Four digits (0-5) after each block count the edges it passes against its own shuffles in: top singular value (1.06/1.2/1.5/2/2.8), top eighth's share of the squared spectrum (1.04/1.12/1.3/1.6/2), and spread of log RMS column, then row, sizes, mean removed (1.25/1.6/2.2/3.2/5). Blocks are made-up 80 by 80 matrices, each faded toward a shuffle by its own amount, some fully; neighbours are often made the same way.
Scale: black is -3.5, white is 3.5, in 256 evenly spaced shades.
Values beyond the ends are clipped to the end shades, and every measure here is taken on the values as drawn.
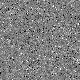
0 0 1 0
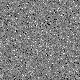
0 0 0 0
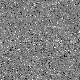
2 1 0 0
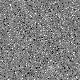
0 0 0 0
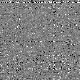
3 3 1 3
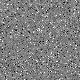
0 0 0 0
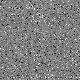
0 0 0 1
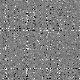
2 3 3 3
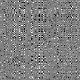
5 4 3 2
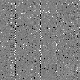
4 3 2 0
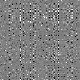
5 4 3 2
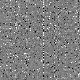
4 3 2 1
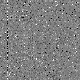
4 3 1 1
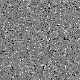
3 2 1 0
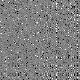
4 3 2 1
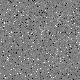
1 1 0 0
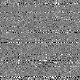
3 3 2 4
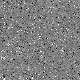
1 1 0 1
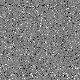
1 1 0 1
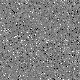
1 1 0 1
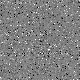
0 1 0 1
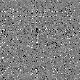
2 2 2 2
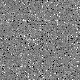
1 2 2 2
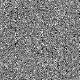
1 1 3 0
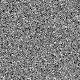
0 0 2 0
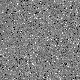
0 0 0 0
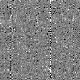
4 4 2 1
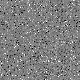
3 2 0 1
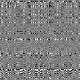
5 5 3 4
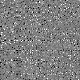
3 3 1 2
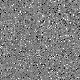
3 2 1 1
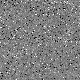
1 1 0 0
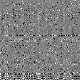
4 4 1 3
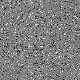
3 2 0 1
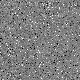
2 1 0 0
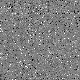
3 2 0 0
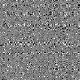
4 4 2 3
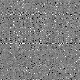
4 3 1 2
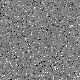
2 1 0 0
